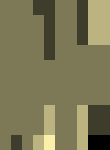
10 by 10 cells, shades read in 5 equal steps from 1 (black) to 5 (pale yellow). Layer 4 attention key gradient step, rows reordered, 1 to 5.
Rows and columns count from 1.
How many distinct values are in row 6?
1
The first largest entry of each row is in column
9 9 9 1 1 1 1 5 5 5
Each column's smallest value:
3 2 3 2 2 3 3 2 1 1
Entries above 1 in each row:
10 10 10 10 10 10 10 10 10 8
